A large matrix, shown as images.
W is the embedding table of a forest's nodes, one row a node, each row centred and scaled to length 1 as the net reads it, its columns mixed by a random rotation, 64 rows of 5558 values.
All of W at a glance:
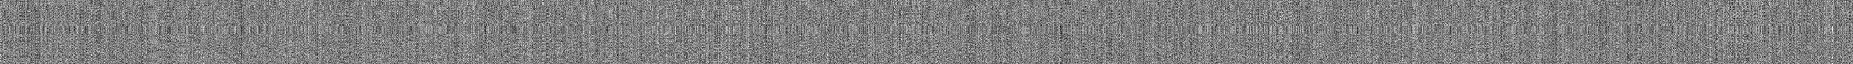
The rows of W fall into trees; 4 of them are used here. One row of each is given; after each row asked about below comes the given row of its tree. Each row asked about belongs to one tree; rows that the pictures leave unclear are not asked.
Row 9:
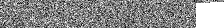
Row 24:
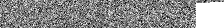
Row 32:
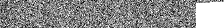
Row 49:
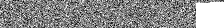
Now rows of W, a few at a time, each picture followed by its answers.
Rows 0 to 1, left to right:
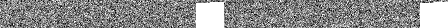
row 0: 24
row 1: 32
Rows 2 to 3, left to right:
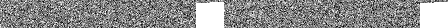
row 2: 24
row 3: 24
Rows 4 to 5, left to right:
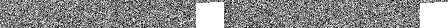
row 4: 24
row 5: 32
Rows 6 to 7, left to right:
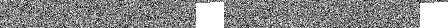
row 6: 9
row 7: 9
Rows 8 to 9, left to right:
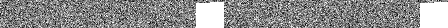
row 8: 32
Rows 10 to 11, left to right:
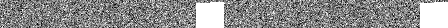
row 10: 49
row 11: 49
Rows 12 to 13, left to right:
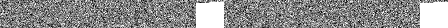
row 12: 32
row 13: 49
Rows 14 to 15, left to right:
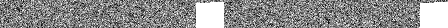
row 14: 49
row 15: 32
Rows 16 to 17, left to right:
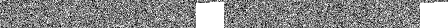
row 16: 32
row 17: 49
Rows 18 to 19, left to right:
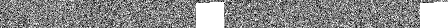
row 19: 32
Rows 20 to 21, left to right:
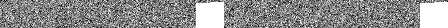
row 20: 24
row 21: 9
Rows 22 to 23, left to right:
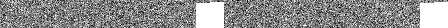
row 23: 49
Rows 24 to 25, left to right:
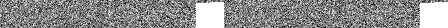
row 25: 24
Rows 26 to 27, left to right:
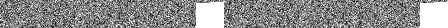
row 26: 32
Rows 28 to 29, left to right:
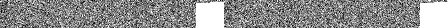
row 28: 32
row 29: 32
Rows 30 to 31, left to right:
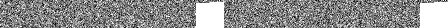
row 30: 32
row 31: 32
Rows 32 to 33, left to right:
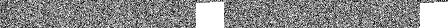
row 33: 32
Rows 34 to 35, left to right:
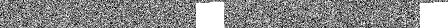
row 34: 49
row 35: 24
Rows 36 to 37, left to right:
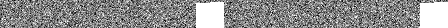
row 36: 49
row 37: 32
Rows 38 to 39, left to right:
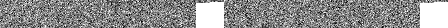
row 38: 24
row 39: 49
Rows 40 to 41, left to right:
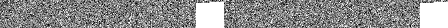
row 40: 32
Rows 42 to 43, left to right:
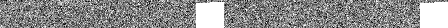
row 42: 24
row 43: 49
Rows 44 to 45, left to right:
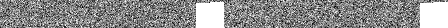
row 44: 9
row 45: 24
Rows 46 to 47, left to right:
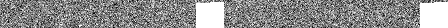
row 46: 49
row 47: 24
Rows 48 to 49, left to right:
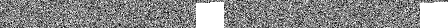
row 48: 9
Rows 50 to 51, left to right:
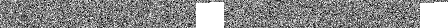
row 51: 9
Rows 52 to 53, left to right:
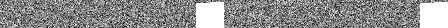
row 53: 24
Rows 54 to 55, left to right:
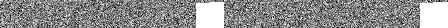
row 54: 49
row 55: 49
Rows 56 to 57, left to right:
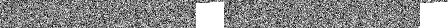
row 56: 32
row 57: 32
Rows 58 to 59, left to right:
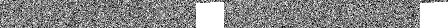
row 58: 49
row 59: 24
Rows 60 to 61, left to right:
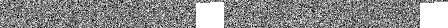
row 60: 49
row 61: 9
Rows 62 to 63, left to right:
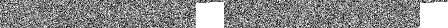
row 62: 24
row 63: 32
